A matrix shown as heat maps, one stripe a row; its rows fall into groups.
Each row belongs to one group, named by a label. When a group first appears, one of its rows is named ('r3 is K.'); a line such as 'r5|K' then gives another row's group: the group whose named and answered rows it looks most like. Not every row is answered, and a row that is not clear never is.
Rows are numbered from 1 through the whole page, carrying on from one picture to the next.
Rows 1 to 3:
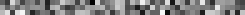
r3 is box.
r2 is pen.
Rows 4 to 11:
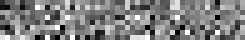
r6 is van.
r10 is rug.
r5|pen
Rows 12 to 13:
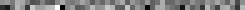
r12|box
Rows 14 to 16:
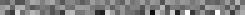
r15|box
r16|rug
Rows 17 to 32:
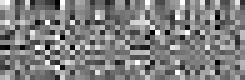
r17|van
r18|van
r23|rug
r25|box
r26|pen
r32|van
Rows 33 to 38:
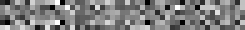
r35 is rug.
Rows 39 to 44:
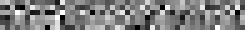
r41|box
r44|pen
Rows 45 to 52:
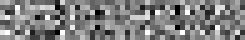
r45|van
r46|rug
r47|rug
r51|van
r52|box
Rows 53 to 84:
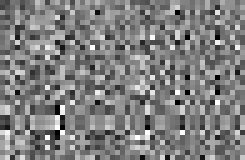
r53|pen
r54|pen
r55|rug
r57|rug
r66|box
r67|box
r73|rug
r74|van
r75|van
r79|van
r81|box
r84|box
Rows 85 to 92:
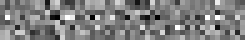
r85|pen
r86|pen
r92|van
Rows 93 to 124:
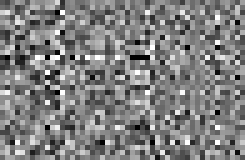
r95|van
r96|rug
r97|box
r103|van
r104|pen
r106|pen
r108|box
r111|van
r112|box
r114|van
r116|rug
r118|pen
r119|pen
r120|rug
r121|rug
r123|box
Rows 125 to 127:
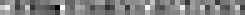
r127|van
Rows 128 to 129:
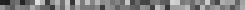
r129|rug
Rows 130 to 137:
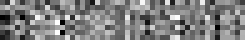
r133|pen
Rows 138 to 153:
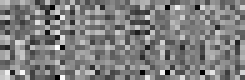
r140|pen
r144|pen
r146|box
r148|box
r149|box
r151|box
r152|box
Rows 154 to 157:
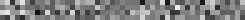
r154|box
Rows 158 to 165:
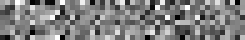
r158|box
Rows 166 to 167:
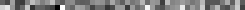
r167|van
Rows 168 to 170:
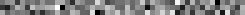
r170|rug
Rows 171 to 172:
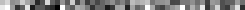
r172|van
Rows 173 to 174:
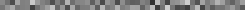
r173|rug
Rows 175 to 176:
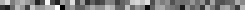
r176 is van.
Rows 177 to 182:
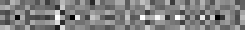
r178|van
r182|van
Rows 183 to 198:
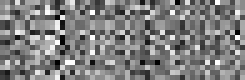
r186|van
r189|box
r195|rug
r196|van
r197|pen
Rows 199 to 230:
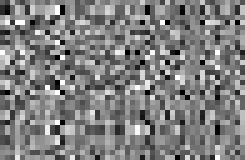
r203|box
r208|box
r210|van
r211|box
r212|pen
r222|box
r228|rug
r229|box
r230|rug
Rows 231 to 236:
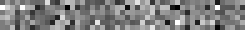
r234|van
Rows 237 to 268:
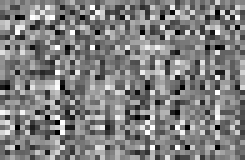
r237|rug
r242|box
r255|pen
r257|rug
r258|pen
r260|pen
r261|van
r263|van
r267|pen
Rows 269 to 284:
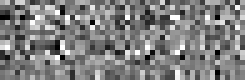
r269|box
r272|pen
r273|rug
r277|van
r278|van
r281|pen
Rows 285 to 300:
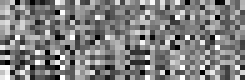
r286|box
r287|van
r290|box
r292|rug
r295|pen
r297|pen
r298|van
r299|box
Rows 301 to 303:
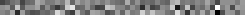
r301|pen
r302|rug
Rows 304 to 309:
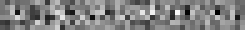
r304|pen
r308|pen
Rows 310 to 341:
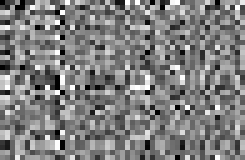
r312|van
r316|rug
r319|rug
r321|box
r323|pen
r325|van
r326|van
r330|van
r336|van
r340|box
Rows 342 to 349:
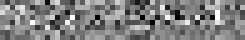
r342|pen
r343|box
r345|rug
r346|rug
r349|pen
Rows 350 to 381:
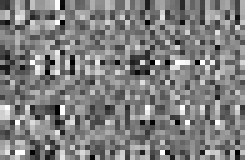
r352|box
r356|rug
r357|box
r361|pen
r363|pen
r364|pen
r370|rug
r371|van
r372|van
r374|rug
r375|rug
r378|box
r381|box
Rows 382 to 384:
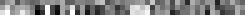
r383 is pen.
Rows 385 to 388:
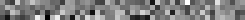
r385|rug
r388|pen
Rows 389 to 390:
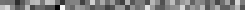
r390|van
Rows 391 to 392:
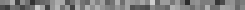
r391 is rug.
